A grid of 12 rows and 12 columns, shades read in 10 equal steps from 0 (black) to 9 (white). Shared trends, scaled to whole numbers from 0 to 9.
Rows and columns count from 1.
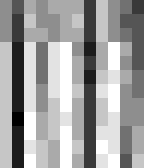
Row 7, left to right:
7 1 8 5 8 9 7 2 8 9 5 4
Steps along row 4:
down up down up up down down up up down down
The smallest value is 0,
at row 9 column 2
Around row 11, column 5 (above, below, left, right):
7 6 7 9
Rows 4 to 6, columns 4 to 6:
4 8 9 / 4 8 9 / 4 8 9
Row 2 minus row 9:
-2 2 -2 -1 -2 -2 1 0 0 -3 -2 -2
